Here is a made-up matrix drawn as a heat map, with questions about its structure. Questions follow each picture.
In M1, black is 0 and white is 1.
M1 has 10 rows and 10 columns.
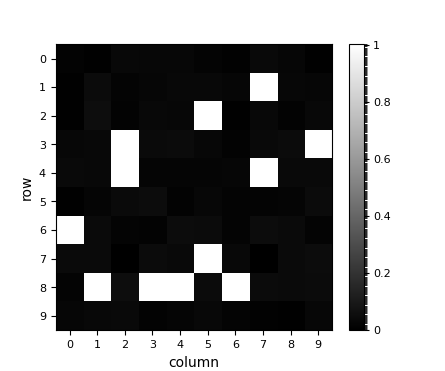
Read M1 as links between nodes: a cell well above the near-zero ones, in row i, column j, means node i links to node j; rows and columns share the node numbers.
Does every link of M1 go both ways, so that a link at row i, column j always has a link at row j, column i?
no
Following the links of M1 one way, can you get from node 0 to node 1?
no
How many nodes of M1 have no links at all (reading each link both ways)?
0
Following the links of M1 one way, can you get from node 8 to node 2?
yes
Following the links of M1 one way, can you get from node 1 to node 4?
no
